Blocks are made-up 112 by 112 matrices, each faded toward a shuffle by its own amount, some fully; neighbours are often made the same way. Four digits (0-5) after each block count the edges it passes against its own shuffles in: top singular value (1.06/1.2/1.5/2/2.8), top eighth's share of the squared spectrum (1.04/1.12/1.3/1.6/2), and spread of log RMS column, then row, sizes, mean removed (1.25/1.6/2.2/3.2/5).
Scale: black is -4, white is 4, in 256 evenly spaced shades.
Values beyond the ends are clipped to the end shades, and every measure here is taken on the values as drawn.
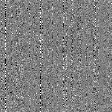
3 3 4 0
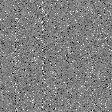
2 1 2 0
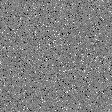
0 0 0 0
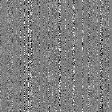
3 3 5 0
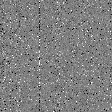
2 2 2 0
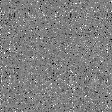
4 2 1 1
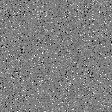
3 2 1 1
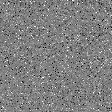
3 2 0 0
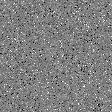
0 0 0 0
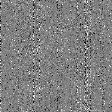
2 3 3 0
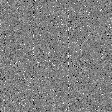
2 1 2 0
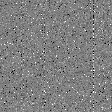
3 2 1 0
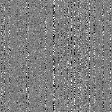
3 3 4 0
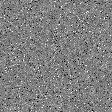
0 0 0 0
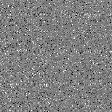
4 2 1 1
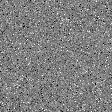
0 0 0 0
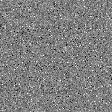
3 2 0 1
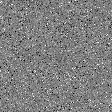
1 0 0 0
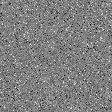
0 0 0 0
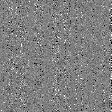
2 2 3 0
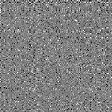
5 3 2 3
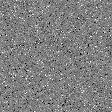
2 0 0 0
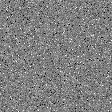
0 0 0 0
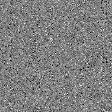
1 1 2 0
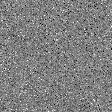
0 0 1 0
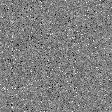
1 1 1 0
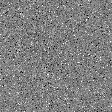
0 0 1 0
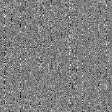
2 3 4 0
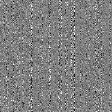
2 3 4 0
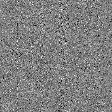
1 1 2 0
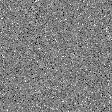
0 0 1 0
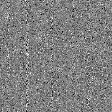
1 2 3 0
